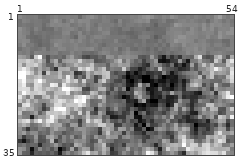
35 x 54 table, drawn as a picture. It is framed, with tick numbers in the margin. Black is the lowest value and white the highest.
No row or column stands out. The middle left is the ninth with the highest average. On average the colour sits 50% of the way up the scale. No regular stripes run through it. The texture is blotchy. A horizontal seam about 30% of the way down splits the table, and the top part is calmer.
